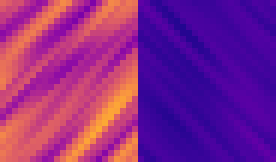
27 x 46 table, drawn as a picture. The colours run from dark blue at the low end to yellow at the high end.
The table splits into one row of 2 panels. Panel 1,1: middling, slanting up to the right, strong in contrast. Panel 1,2: very low, slanting down to the right, faint in contrast.
